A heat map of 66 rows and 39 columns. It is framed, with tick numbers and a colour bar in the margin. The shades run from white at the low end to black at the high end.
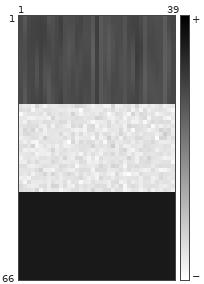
The table splits into 3 rows of 1 panel. Panel 1,1: high, streaked downward, faint in contrast. Panel 2,1: very low, fine-grained, faint in contrast. Panel 3,1: very high, flat.
